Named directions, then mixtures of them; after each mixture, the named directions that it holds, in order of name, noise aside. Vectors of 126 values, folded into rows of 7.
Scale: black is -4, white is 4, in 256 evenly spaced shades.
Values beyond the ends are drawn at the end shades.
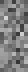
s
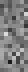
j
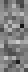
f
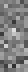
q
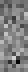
f, j, q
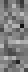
f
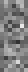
f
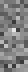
q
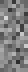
s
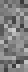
f, q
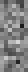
f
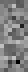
f, j, s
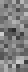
q, s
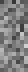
s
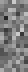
s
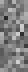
s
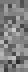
f, j, q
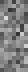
s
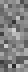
q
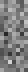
f, j, s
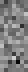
f, j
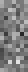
j, s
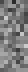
s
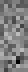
f, j, q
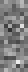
f, q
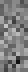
f, j, q
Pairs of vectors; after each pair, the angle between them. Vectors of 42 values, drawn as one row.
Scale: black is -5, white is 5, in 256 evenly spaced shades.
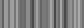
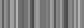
nearly parallel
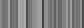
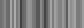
partly opposed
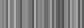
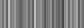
nearly parallel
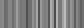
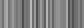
orthogonal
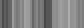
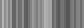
nearly opposite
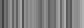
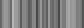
partly opposed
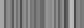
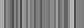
nearly parallel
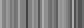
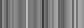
nearly opposite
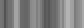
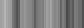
nearly opposite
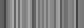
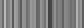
partly opposed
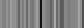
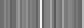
nearly opposite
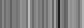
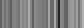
nearly parallel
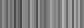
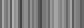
partly aligned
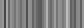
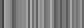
partly opposed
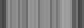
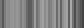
partly aligned
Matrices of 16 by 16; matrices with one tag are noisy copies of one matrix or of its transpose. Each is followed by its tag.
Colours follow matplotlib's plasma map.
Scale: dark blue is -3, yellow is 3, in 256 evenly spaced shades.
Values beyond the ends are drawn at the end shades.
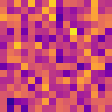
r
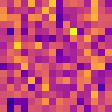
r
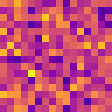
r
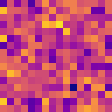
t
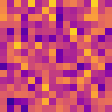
r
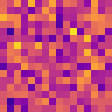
r
